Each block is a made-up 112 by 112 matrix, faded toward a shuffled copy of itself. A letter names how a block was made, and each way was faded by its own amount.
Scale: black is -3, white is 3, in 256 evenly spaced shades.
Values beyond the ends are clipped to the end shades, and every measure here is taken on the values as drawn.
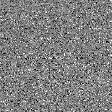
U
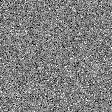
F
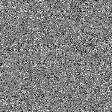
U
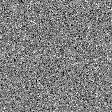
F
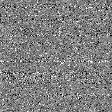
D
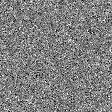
F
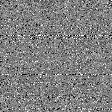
D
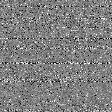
D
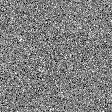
F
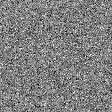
F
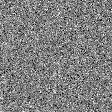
F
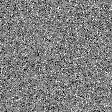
F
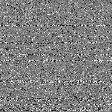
D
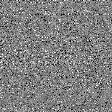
U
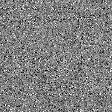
U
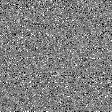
U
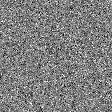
F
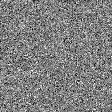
F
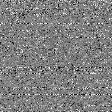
D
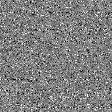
U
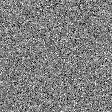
F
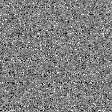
U
